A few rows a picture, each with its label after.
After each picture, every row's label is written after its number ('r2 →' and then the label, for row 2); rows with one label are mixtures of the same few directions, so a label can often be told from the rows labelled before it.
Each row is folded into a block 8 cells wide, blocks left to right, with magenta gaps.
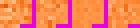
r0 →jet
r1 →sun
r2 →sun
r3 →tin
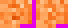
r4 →sun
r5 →sun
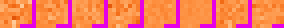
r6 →sun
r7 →sun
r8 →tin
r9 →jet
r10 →tin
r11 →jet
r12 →sun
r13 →jet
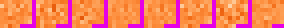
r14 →jet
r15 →tin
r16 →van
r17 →tin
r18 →tin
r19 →jet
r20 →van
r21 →sun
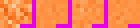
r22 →van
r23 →tin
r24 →jet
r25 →van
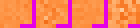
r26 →tin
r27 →van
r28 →jet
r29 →sun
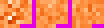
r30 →van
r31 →van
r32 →tin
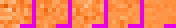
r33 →jet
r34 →jet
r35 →van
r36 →sun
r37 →jet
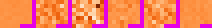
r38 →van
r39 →tin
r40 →tin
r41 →sun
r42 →van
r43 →tin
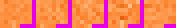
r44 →sun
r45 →tin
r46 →van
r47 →sun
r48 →jet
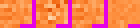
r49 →jet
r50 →sun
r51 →jet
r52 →sun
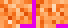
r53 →van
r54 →tin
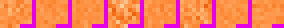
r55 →jet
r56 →van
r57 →sun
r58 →van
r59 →tin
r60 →tin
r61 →van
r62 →jet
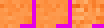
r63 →jet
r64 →jet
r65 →jet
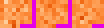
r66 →sun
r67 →van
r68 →van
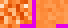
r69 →tin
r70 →sun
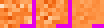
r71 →jet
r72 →van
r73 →van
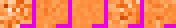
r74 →jet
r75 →jet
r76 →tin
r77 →sun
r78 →sun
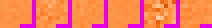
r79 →sun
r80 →van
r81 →jet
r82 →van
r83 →sun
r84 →jet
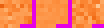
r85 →jet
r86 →jet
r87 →tin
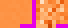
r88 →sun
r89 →sun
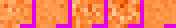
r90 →jet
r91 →tin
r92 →tin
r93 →van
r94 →sun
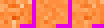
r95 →sun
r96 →van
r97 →sun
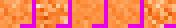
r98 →van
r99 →jet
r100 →sun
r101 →van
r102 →van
